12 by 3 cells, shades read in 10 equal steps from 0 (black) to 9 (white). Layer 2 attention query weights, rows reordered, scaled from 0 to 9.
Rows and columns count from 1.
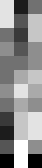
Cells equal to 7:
5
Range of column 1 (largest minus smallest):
8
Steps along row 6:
up up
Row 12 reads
0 9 0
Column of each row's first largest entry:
1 1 3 1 3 3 2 2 3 3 2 2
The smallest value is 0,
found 2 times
